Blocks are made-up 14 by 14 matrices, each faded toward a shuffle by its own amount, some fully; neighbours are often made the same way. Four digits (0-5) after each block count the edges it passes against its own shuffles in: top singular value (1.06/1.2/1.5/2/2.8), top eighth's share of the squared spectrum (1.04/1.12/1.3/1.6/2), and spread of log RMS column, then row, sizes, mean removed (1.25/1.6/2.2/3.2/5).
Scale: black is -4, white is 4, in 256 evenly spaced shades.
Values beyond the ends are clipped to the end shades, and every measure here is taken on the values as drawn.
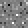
0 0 0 0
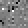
1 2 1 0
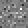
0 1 0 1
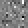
2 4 1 0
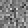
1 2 1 0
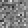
0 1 0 1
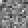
0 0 0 0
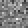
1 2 0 1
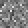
2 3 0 1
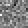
1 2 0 0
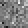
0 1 0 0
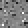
0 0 0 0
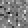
0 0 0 0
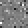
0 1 0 0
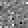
0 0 0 0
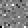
1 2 0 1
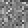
2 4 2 0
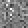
2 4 1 0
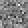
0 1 1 0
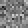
2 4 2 0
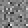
2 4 1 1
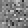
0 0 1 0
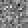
0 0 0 0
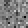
1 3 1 0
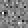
1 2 0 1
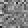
2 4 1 1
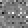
2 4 1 1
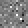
1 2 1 0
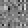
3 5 1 2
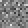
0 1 0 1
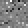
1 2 0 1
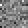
2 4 1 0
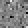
1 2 0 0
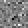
2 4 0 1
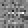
2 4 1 1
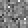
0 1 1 0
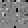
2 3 0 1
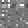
2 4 0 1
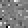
0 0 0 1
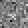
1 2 0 0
